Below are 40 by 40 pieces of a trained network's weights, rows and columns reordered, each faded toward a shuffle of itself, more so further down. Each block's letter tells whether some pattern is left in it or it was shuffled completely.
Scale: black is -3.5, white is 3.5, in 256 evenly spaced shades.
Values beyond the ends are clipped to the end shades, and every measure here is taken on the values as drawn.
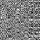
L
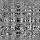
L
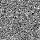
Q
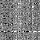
L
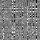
L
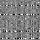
L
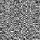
L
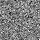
Q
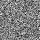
Q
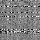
L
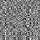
L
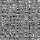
L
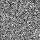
Q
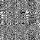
L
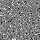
Q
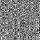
L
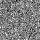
Q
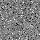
Q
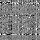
L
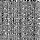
L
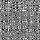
L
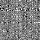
L
